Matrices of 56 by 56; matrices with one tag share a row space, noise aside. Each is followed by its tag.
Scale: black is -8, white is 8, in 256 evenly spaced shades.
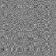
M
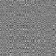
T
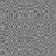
M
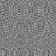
M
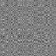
M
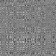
T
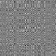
T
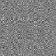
M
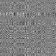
T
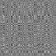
M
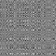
T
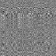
M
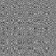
M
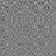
M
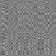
M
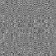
M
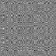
M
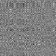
T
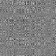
T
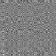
M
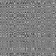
T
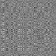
M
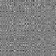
T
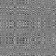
T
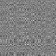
T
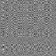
M
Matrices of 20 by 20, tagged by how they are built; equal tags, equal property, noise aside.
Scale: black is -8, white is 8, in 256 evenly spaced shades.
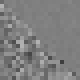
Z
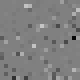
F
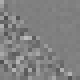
Z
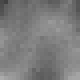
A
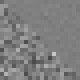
Z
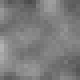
A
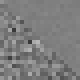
Z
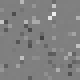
F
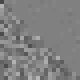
Z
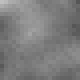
A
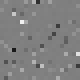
F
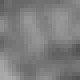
A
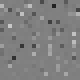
F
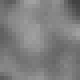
A
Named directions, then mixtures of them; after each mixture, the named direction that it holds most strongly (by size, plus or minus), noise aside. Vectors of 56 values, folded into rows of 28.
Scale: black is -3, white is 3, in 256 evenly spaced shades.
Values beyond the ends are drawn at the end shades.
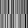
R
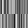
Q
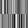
Q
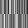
R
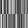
Q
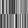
Q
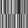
Q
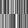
Q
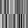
Q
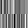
Q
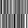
Q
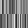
Q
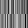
R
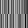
R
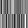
Q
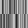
Q
